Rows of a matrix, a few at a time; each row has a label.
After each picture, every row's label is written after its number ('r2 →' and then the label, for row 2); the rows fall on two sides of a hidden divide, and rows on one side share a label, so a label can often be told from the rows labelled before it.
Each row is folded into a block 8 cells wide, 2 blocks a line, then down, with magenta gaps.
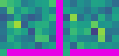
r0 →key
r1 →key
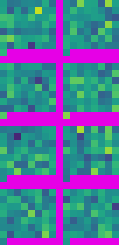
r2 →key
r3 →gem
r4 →key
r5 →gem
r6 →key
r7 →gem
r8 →key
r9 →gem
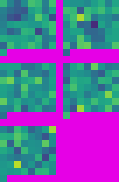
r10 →gem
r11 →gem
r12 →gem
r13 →key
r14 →gem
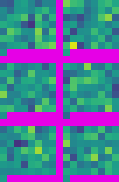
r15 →key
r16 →gem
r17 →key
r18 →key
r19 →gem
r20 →gem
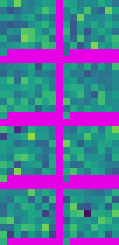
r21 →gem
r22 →gem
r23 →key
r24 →key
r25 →key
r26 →gem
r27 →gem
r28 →key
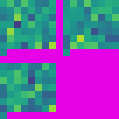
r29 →gem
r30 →gem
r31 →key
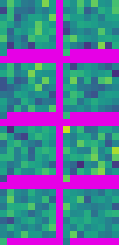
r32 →key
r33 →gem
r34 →gem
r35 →key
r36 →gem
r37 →gem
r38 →key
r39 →gem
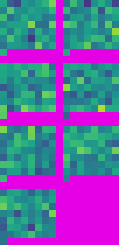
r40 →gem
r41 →key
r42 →gem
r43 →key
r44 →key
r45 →gem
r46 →gem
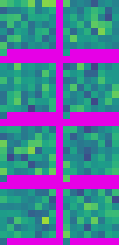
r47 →gem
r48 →key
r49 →gem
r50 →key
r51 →gem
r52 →key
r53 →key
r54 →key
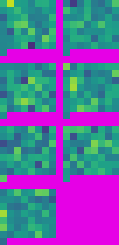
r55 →key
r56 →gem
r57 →key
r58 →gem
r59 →key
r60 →gem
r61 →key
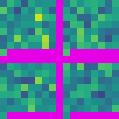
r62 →key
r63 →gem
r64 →gem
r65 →gem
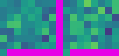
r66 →key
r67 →gem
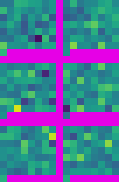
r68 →gem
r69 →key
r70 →key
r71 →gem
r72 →gem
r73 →gem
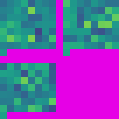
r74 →key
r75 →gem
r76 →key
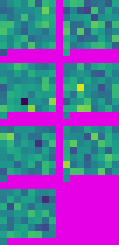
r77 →gem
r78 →key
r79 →gem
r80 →key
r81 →key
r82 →key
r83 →gem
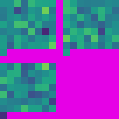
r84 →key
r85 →key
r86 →gem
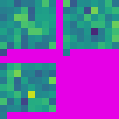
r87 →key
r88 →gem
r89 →key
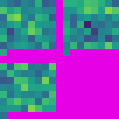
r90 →key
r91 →gem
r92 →gem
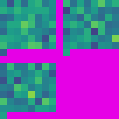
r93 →gem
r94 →key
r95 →key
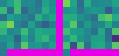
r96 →key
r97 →gem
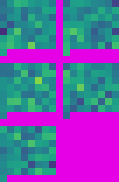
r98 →gem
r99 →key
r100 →gem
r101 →key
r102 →gem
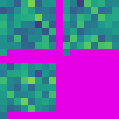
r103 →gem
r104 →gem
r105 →gem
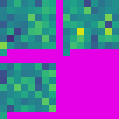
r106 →gem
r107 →key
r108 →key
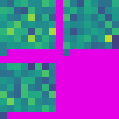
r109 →gem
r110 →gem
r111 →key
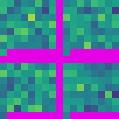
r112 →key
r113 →key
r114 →gem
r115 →key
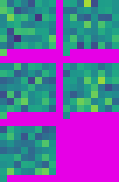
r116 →key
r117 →key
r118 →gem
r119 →gem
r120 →key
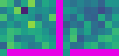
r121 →key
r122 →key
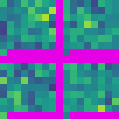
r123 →gem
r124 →gem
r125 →key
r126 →key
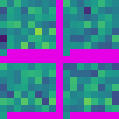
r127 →key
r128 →key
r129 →key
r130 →key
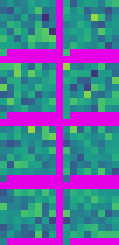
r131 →key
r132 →gem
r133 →key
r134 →key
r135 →gem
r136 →key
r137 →gem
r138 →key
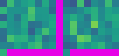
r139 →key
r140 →gem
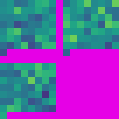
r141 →key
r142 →gem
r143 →gem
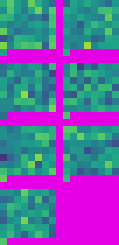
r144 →gem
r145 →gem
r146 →key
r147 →key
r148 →gem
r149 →key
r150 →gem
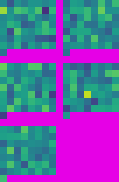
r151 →gem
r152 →gem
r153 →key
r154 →key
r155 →key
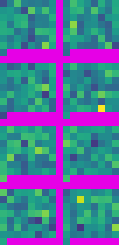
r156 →key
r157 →key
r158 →gem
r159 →key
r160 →gem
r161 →key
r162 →gem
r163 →key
